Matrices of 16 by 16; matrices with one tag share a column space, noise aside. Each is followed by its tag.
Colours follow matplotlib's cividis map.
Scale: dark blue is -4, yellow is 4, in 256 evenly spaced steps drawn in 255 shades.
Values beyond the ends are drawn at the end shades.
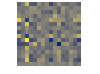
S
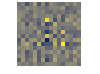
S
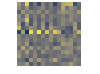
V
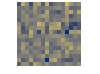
V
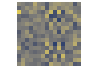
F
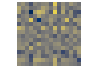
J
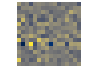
S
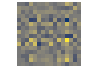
S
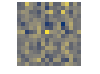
V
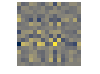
S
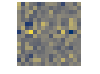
V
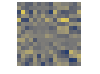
J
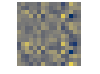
F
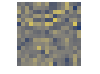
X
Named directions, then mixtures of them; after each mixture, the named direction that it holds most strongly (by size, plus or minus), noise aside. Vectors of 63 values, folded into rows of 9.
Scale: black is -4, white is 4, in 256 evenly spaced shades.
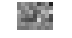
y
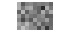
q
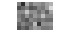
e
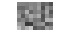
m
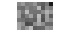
m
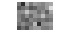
e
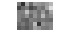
e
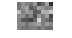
y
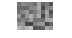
m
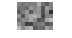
m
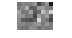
y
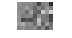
y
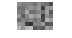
m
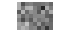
q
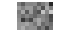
q
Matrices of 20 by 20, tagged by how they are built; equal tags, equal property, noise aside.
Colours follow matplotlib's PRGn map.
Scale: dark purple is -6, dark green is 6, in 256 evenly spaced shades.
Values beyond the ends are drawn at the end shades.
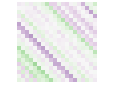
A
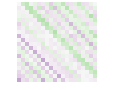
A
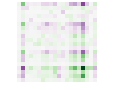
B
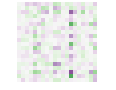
B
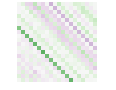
A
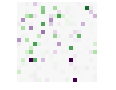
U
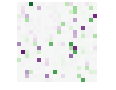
U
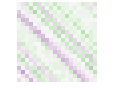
A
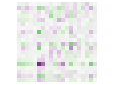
B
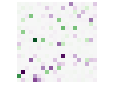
U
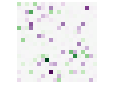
U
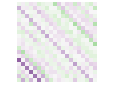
A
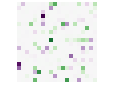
U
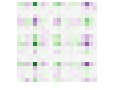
B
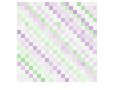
A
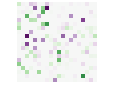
U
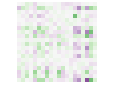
B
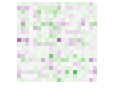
B
